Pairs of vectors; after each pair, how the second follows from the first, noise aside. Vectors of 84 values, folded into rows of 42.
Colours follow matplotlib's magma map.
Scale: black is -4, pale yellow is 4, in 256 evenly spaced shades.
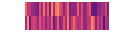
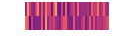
shuffled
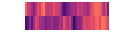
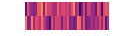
shuffled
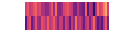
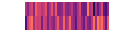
sign-scrambled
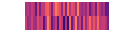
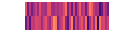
shuffled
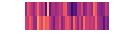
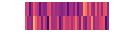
shuffled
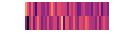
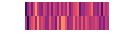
sign-scrambled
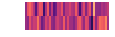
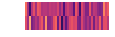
shuffled
